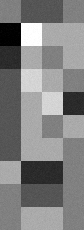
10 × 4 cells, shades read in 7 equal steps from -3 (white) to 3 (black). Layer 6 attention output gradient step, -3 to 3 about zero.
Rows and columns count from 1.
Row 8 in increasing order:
-1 0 2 2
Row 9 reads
0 1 1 0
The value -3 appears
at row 2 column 2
